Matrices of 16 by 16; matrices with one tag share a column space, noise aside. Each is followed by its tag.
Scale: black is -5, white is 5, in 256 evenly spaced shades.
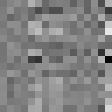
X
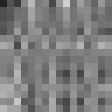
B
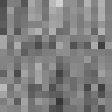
B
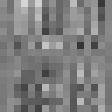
B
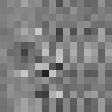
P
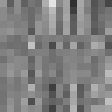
B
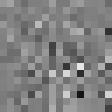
P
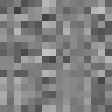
X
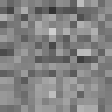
X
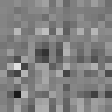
P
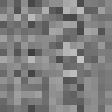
X
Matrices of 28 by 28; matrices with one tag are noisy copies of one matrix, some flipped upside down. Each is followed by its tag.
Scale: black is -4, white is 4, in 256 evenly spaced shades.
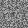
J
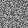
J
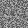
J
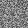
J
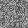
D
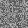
D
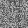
D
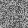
D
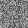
D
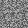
J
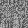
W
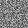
J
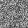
D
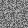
J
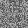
D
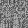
W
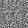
J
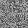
D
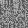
W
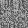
W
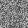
D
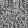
W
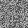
D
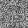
D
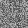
D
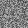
J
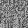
W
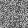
D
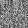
W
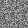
J
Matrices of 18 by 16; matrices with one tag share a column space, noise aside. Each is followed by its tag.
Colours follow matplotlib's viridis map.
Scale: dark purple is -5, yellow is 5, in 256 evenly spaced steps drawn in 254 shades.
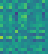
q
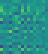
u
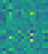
q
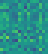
q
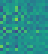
u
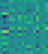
u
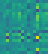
q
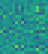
u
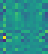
q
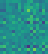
u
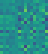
u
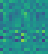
q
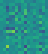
u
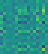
u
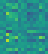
q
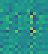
u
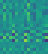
q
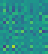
u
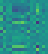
u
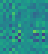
q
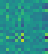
q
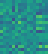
u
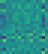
q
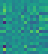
u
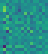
u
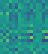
q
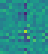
q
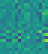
q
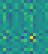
q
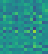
u
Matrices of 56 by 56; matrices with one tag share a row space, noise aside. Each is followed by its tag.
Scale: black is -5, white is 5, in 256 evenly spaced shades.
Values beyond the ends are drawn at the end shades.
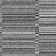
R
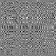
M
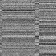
R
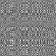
M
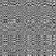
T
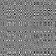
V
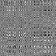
V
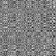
T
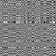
T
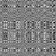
T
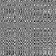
V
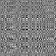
M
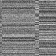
R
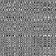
V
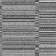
R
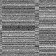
R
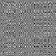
V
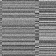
R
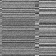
R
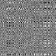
V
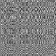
M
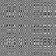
V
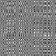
V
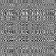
M
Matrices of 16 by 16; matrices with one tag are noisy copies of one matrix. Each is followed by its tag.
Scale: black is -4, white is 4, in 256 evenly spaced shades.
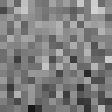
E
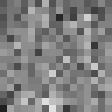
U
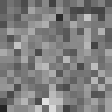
U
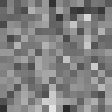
U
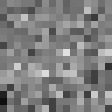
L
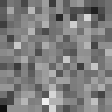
U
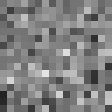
L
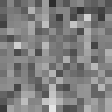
U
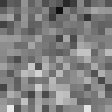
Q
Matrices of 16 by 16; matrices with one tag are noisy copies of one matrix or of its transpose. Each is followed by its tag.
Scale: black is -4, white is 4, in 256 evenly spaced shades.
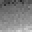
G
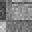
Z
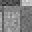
Z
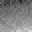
G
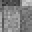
Z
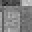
Z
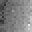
G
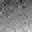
G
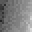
G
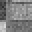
Z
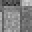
Z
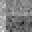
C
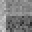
C
